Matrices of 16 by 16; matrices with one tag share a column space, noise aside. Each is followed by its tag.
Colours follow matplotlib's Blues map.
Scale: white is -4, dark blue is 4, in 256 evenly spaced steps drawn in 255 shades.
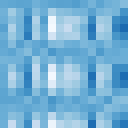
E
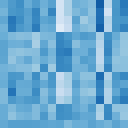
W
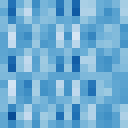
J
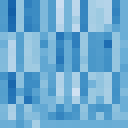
W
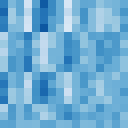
W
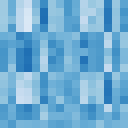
W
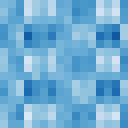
J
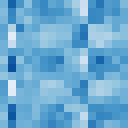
J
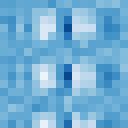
E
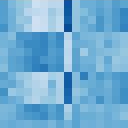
W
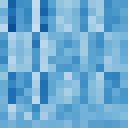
W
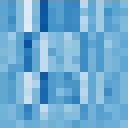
W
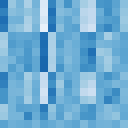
W
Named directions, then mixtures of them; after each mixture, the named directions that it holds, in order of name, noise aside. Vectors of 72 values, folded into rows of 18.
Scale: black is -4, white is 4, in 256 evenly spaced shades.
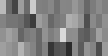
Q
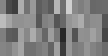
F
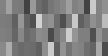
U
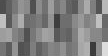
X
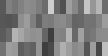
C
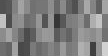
X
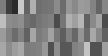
F, Q, X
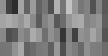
F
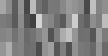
Q, U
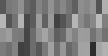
U, X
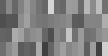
C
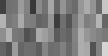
X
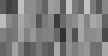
C, F, X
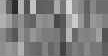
F, Q, U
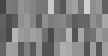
C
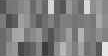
C, X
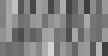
C, F, Q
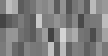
F, U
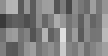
F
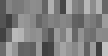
C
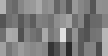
F, Q, U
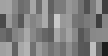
X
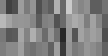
F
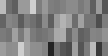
Q, U, X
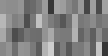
C, U
